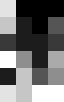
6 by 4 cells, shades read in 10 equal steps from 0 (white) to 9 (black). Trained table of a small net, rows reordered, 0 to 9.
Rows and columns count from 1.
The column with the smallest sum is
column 1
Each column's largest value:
8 9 9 9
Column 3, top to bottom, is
9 9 8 8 6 0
